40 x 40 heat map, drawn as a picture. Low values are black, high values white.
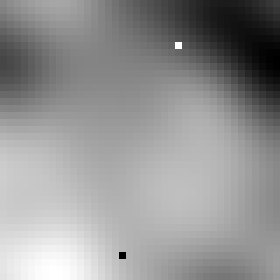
Ninth with the lowest average: top right. Calmest part: centre. Stripes: none. Odd rows or columns: none. Slope: up to the bottom left. Lone odd cells: 2, 1 higher and 1 lower than their neighbours. Average level on the scale: 60%. Ninth with the highest average: bottom left.
